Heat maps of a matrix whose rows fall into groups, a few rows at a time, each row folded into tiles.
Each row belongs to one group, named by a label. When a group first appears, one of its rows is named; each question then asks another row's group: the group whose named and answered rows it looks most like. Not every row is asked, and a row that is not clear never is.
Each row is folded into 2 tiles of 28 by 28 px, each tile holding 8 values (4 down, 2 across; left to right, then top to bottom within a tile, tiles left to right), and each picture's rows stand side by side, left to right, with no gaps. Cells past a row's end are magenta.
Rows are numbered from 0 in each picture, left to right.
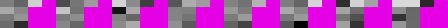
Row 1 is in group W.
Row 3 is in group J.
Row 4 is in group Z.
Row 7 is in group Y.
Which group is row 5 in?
Z
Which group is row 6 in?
J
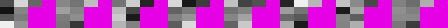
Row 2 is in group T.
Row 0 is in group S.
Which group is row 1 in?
Z
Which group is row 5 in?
J
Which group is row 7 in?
Z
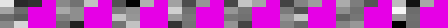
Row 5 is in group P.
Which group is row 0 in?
Y
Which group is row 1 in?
Z
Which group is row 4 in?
J
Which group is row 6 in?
Y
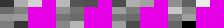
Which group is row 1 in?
Y
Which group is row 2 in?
J
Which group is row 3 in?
Z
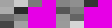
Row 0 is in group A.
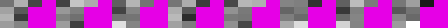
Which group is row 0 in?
T
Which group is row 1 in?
J
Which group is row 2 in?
S
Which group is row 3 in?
T
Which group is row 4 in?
J
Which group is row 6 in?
S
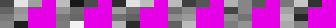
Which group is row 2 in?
J
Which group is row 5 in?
T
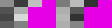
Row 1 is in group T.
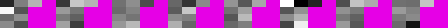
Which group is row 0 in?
W
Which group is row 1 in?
J
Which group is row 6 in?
J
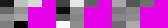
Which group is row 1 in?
S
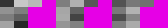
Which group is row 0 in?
J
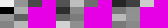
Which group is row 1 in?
S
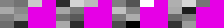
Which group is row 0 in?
Z
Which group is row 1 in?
J
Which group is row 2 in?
Z
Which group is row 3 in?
A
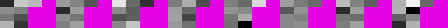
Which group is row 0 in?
J
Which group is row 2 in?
Y
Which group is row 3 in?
T
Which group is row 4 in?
Z
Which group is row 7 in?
A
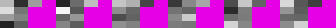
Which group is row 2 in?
Y
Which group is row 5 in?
Y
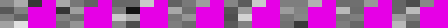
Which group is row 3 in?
W
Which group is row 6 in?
W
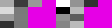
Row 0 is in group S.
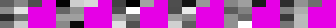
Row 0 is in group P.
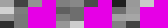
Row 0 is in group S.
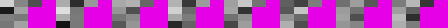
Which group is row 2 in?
A
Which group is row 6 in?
T
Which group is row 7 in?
T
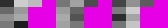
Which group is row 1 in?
T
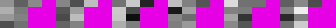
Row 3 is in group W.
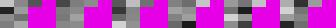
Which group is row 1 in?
P
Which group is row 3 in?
Z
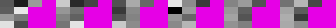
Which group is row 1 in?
Y
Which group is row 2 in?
S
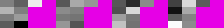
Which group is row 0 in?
Z
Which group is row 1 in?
J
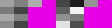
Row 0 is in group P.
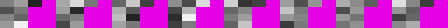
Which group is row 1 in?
A
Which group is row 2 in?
T
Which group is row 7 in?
Y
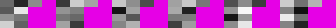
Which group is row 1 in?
J
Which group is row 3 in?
A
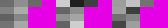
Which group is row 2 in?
A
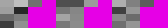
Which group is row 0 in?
A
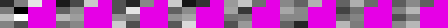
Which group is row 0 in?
P
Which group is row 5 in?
Z
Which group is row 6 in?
S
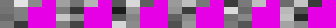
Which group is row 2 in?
S
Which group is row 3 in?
A
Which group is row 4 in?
W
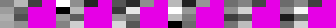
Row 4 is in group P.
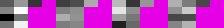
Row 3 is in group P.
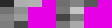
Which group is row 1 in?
P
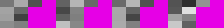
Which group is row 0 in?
T
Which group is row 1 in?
S
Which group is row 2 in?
T
